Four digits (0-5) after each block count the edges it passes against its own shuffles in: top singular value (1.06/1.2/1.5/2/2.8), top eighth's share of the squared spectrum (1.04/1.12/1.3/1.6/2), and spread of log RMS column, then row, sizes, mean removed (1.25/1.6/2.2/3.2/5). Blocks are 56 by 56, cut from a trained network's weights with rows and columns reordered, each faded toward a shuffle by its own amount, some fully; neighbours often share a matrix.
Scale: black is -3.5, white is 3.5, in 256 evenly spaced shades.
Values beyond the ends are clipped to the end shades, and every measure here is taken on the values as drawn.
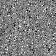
0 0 0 0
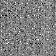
2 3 0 2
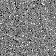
1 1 0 0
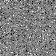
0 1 0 1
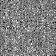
2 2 0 2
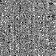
2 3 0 2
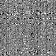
2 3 0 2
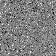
0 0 0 0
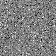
0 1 0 0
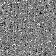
1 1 0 1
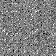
1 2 0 1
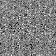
2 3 0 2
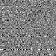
3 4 1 2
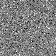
0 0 0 0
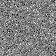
0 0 0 0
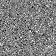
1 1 0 0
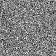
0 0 0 0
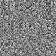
3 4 1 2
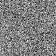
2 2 0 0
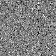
2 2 1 0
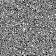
1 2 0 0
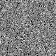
1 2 0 0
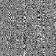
3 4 3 1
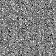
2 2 0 0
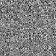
3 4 1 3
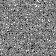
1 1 0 0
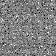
1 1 1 0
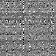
3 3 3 1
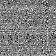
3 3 2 0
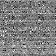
3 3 2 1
